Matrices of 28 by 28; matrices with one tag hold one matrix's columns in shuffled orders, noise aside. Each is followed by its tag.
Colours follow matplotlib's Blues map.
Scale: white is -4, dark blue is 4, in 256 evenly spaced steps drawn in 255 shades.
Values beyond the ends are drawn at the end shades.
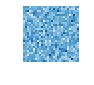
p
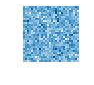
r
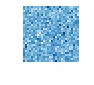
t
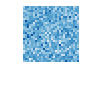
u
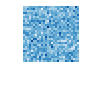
t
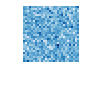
t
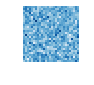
u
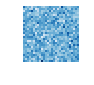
t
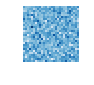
u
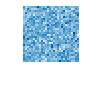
t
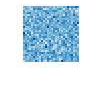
t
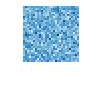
u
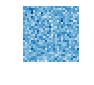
r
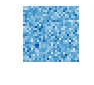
p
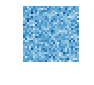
r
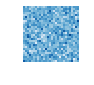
u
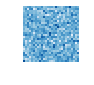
t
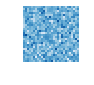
u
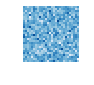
u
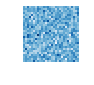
u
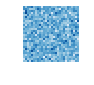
r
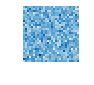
p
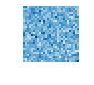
u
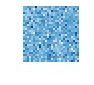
t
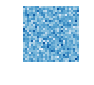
p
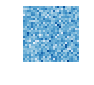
t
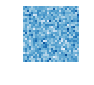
p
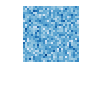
p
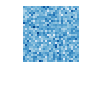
t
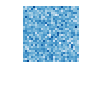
t
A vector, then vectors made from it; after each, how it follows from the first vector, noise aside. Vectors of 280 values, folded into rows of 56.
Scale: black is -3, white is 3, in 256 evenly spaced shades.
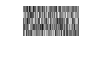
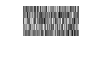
reversed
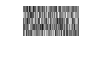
copied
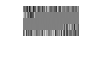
partly zeroed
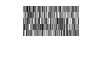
copied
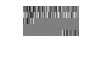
partly zeroed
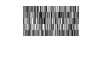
reversed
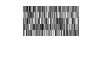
copied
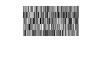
negated
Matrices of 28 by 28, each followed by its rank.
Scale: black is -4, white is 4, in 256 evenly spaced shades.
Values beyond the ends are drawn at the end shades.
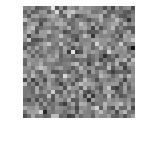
full rank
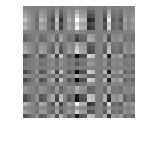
one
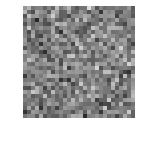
full rank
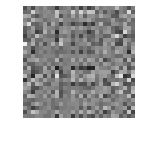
five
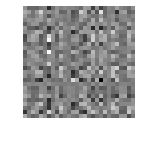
three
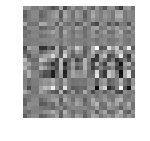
two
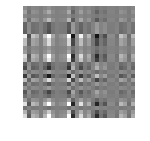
one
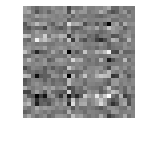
three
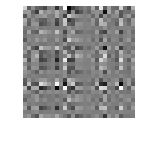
two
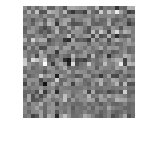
five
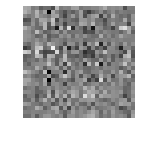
five
